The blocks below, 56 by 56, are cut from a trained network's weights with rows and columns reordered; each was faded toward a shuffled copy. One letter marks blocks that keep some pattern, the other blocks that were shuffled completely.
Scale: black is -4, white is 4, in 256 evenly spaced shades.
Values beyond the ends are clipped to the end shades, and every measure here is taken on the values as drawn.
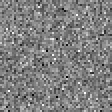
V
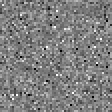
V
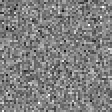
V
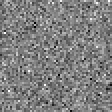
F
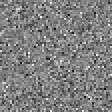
V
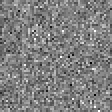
V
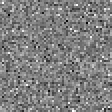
V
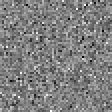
V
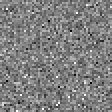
F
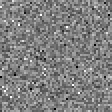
V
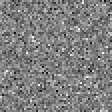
V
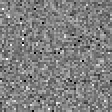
V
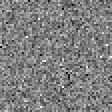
F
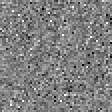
F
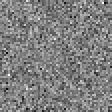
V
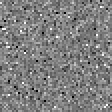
F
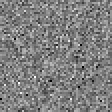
V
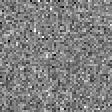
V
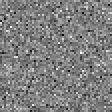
F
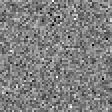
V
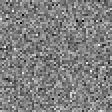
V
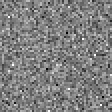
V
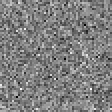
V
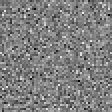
V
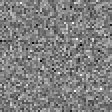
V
